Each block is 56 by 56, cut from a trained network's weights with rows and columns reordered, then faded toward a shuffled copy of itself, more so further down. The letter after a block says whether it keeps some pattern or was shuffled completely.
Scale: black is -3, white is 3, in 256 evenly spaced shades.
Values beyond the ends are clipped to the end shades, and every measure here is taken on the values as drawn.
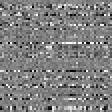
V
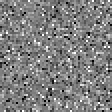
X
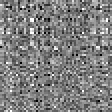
V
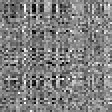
V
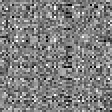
V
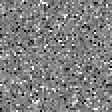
X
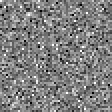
X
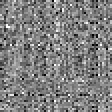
V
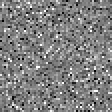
X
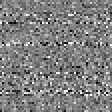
V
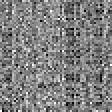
V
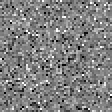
X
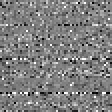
V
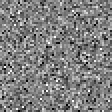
X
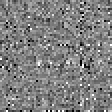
V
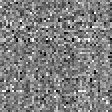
V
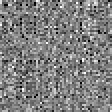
V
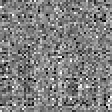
V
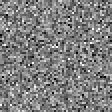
X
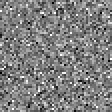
X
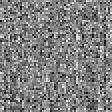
V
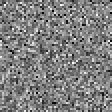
X
